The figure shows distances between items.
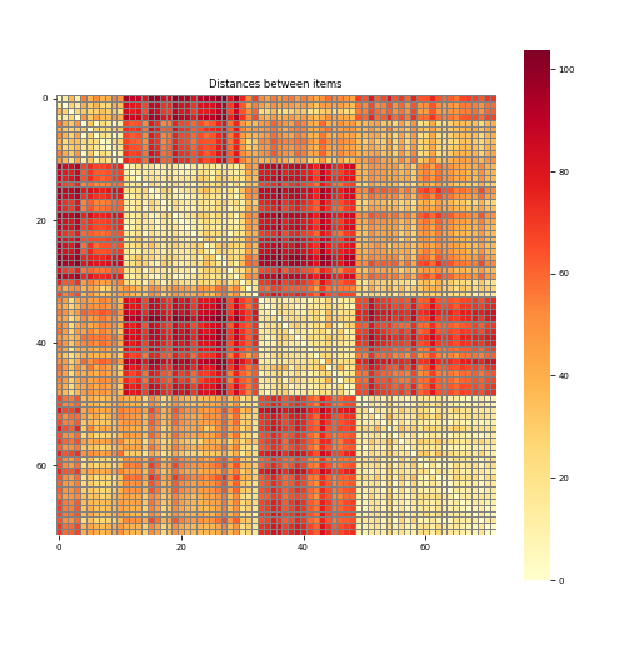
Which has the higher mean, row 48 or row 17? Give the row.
48
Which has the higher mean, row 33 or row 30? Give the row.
33
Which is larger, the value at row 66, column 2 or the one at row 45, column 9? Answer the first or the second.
the first
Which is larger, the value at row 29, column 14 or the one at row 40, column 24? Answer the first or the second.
the second
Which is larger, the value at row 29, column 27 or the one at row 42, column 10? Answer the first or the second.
the second
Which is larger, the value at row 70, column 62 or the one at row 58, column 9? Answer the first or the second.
the second
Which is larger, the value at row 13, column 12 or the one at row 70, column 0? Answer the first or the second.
the second
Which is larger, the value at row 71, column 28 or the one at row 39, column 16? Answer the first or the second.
the second
